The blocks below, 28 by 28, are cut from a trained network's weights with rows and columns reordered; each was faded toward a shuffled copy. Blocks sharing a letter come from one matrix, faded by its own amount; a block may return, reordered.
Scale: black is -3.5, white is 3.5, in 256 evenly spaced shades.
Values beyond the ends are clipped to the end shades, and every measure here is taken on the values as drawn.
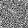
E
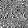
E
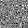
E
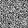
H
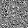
E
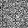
H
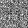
E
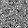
E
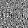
E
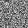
H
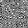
E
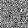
E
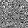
E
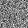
H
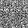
E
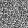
H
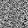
H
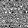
E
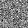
H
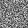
H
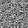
E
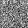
H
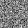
H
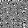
E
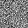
H
